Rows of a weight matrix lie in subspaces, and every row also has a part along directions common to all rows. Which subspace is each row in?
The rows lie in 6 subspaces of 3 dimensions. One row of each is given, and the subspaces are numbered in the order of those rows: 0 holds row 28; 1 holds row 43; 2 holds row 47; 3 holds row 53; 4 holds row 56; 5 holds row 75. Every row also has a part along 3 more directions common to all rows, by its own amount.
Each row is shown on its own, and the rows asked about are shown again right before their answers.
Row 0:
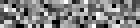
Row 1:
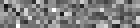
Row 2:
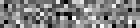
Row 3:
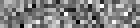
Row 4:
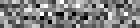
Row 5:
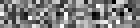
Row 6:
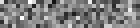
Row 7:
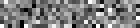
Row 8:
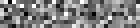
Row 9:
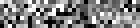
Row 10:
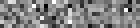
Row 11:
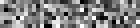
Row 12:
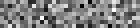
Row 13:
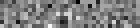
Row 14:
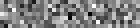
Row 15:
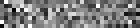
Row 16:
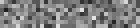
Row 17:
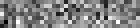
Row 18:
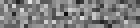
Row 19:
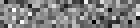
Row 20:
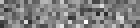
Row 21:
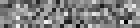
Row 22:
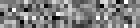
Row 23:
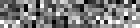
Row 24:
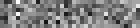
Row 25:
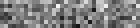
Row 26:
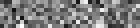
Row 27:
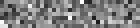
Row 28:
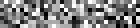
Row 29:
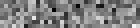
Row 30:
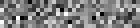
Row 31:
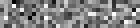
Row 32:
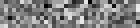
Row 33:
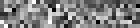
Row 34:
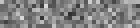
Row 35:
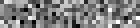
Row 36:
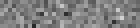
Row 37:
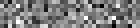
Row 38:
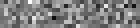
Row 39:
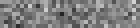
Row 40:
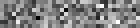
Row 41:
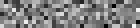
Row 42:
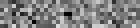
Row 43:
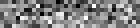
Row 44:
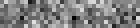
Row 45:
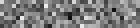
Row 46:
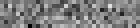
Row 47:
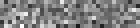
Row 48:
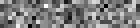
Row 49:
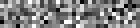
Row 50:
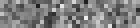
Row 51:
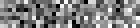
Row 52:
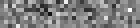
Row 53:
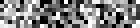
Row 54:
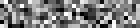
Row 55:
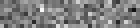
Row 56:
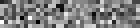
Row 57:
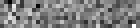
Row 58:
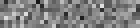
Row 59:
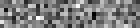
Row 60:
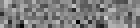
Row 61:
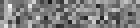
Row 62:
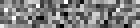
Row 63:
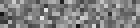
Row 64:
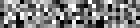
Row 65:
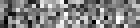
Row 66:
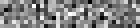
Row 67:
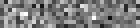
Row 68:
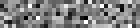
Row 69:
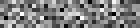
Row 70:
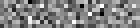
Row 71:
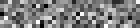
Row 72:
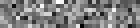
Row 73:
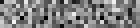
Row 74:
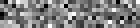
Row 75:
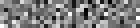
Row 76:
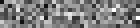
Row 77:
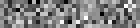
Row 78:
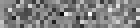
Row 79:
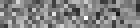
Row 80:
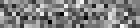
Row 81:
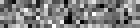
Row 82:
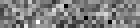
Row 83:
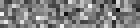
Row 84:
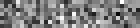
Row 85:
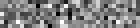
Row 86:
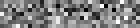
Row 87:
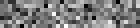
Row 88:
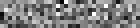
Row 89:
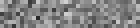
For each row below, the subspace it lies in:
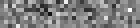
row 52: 1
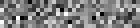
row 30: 4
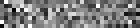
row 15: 0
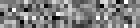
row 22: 0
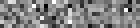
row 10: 4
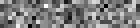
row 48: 4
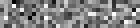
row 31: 2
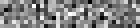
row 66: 5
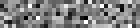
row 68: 3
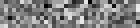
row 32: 5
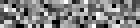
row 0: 5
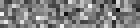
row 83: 3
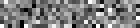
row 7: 0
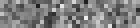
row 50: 0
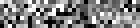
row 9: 4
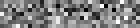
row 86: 1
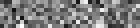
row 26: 5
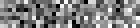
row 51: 0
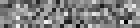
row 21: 4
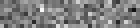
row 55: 2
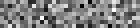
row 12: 4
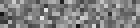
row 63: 1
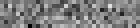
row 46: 1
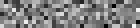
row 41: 5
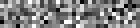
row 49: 4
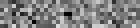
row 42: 2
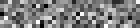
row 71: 2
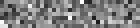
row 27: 0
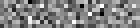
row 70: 4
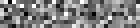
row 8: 2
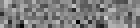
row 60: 5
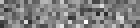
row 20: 3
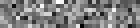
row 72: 1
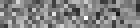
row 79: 3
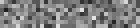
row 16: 5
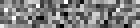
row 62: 3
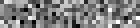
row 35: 0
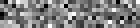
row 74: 2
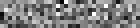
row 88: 1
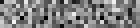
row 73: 3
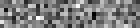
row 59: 3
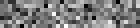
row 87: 2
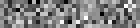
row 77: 4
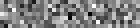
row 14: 0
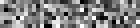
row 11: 5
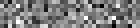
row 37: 3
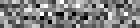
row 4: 1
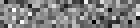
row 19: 0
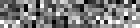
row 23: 0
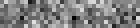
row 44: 0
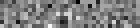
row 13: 5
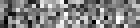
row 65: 3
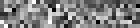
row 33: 0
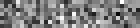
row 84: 2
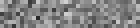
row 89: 3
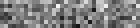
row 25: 1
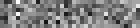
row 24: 2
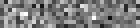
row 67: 2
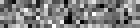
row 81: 4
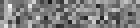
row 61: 3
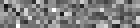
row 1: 5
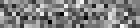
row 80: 1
